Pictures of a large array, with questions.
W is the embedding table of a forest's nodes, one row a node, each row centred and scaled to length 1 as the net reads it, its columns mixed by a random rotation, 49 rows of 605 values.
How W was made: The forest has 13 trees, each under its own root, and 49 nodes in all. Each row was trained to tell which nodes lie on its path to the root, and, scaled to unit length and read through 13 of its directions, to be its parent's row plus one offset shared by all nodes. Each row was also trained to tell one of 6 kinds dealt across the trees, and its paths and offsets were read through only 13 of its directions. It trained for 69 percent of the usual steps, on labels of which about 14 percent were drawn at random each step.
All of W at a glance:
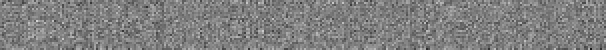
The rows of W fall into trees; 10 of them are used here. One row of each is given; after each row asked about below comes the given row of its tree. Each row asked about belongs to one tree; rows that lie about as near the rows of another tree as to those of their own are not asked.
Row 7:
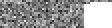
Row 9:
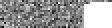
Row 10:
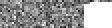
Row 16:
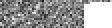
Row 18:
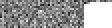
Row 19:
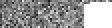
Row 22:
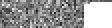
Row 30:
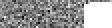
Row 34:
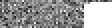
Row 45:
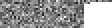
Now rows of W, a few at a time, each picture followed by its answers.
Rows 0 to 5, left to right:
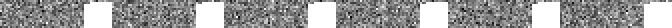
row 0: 45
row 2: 9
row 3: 9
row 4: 30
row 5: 19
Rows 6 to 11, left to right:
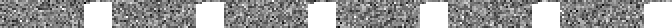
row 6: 10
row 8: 34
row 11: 30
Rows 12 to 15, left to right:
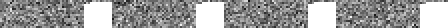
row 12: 10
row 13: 19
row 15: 7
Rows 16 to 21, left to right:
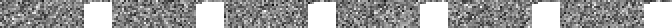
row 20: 30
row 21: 34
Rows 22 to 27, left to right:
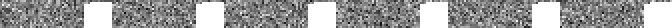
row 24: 22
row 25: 30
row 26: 7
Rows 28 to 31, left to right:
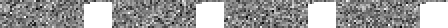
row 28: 45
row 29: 22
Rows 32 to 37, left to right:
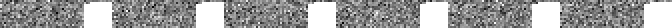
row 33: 45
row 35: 22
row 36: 45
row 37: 45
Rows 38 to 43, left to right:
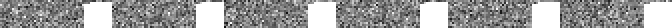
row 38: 22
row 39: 18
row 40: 19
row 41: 18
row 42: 9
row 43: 19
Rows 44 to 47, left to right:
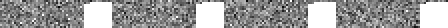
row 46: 22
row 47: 7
